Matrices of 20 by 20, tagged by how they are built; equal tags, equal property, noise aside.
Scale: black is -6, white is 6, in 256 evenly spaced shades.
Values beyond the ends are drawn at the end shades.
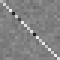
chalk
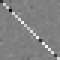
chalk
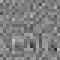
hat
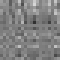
hat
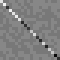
chalk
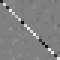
chalk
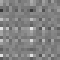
hat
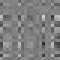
hat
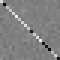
chalk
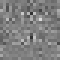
hat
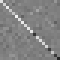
chalk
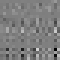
hat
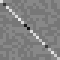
chalk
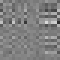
hat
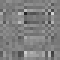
hat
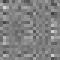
hat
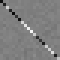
chalk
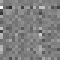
hat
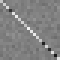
chalk
